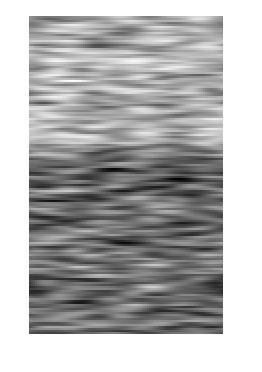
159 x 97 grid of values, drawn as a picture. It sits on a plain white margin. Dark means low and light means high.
On average the colour sits 50% of the way up the scale. A horizontal seam about 40% of the way down splits the table, and the top part is higher. Streaks run across, left to right.
